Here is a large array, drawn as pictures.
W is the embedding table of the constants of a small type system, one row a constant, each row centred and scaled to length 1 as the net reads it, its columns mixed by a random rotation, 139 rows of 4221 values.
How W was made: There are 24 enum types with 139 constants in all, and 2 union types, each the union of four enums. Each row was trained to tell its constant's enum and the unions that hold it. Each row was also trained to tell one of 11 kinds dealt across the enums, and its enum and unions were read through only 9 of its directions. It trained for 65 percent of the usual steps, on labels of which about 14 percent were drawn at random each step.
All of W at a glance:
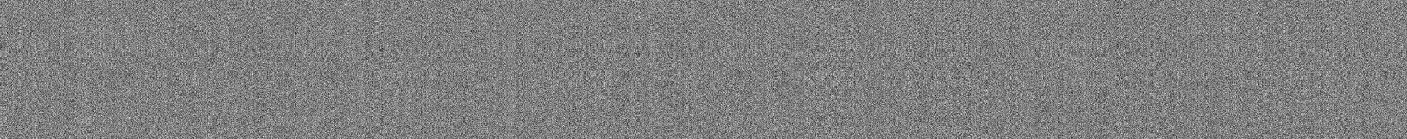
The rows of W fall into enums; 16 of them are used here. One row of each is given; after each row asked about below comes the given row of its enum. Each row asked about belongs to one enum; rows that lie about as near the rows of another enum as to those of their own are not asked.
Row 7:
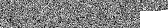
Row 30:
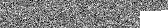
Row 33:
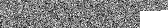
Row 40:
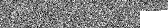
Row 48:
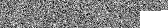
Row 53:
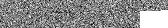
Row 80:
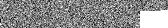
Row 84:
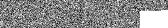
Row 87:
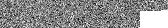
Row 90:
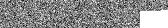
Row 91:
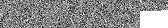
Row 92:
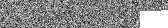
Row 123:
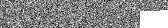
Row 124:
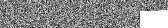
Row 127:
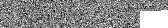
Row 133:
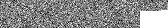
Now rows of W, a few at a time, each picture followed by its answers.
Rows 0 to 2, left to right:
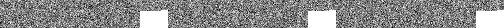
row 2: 133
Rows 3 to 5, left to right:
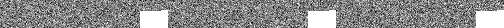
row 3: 33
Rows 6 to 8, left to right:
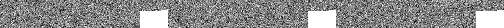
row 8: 53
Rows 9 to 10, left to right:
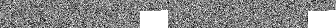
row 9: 91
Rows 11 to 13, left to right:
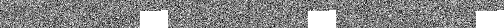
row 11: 123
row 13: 127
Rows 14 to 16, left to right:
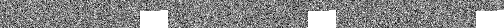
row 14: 124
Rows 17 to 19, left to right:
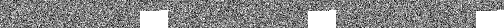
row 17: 40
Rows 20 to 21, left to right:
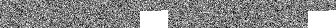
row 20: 124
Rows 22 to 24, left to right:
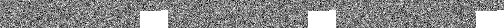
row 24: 92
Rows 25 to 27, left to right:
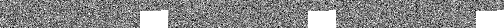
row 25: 124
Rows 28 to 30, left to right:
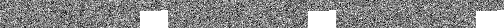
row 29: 92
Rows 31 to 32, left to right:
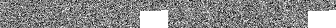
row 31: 30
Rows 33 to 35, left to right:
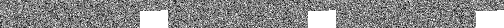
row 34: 80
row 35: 92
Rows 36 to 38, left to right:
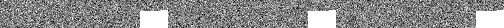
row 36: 87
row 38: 7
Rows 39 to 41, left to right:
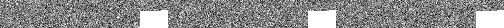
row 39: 123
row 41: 53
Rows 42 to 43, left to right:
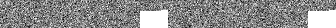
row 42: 133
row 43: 7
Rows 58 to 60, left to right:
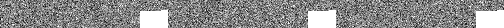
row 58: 133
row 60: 127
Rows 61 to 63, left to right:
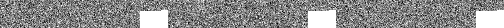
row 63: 80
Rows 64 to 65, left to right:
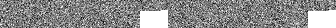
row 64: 80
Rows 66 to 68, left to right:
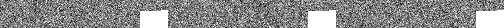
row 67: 123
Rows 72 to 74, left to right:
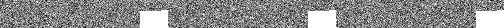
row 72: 91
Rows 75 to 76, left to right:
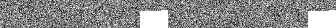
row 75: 127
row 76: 91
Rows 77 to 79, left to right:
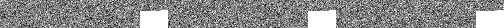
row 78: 91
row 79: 91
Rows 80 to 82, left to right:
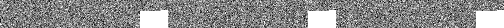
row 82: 127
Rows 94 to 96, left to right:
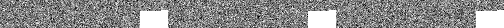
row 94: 87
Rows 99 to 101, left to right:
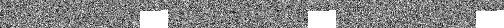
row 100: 123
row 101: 7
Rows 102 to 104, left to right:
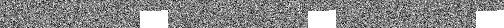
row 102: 124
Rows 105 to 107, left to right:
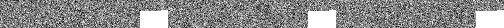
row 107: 92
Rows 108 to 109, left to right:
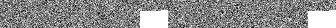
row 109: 92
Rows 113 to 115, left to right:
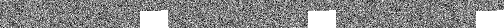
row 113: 124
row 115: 133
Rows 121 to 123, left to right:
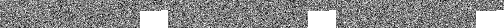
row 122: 87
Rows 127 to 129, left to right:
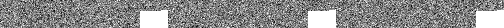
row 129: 87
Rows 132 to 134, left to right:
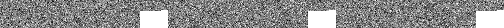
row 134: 123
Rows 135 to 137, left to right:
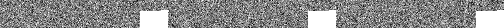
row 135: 87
